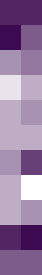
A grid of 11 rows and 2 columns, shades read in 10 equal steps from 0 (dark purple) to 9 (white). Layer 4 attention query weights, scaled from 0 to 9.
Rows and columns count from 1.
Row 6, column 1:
6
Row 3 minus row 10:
4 4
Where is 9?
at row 8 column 2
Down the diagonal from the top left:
1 3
